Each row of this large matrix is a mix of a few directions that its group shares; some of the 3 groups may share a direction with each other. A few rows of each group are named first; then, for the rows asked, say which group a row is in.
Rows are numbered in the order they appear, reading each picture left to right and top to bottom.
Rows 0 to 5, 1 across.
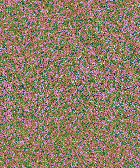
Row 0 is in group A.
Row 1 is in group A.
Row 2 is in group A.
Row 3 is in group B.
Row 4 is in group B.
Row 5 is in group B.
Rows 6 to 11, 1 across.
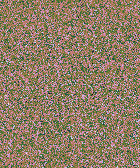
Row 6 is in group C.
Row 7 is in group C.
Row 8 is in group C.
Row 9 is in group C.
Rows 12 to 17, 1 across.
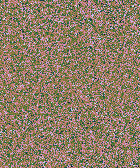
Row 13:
A
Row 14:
C
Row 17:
B
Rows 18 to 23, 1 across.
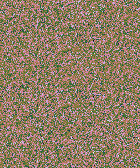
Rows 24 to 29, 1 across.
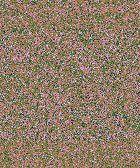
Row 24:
C
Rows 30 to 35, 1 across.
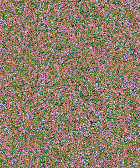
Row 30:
A
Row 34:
C
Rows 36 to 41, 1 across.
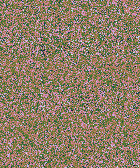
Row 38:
B
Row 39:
B
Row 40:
C
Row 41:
B
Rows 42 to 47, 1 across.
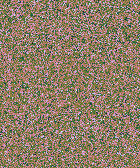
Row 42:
C
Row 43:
C
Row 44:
B
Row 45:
A
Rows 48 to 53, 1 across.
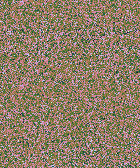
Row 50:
A
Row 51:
B
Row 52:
A
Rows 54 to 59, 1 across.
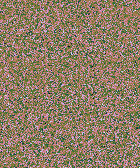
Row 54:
B
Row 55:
B
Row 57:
C
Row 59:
A
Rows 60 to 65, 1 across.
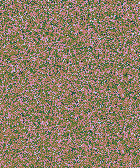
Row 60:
C
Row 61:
A
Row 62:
C
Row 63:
C
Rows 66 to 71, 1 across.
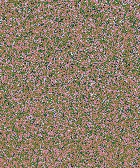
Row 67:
B
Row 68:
C
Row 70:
B
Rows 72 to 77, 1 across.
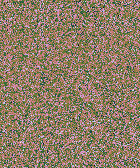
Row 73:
C
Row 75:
A
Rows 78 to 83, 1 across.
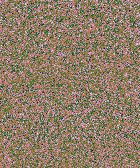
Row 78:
A
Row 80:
C
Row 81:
C
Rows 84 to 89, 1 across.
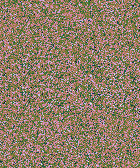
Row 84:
A
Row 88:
B
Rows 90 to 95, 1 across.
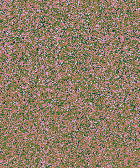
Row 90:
B
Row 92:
A
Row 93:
A
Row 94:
C
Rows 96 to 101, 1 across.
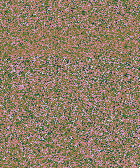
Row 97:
C
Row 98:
C
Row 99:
B
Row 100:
B
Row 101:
A
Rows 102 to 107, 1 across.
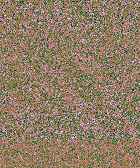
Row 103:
C
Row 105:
A
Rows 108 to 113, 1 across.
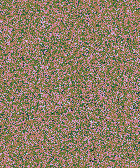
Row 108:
B
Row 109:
B
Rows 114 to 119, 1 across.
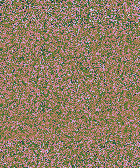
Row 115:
B
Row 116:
B
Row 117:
B
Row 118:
C
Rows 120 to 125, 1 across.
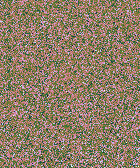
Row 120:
B
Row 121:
C
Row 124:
A
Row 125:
B
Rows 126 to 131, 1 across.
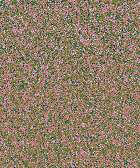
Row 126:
C
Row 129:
B
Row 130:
C
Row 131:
C
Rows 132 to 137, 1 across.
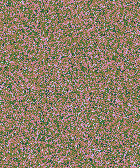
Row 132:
A
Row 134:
C
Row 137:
A
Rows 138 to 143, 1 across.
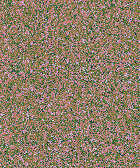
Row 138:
B
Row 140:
C
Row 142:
C
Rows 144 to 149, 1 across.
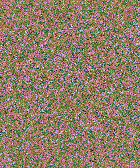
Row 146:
B
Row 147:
B
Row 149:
C
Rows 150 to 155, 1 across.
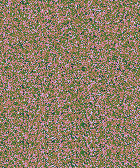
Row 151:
C
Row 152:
C
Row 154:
C
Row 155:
C
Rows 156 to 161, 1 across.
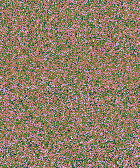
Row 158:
B
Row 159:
C
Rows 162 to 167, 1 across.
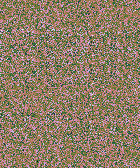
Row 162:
B
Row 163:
C
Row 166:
C
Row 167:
C
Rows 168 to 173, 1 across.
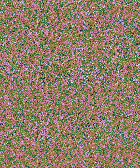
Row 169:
A
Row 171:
C
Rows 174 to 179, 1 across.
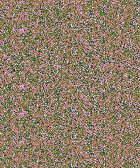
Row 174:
B
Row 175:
B
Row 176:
C
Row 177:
B
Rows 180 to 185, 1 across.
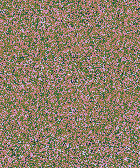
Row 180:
B
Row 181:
A
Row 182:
B
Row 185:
C
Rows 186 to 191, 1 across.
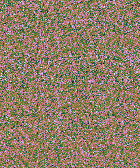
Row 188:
A
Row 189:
A
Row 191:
C
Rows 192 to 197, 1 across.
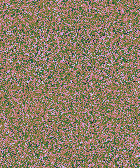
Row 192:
C
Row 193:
B
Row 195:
C
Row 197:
A
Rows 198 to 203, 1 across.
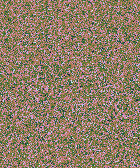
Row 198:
C
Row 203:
A
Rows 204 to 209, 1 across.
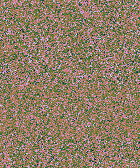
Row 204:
A
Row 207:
B
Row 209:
C
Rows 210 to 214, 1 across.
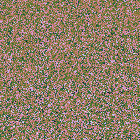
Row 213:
B
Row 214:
C
